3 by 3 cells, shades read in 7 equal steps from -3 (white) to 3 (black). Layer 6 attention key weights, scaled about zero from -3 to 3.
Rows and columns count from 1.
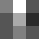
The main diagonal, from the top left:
0 -1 1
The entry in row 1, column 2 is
-3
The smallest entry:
-3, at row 1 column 2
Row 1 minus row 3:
-1 -3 0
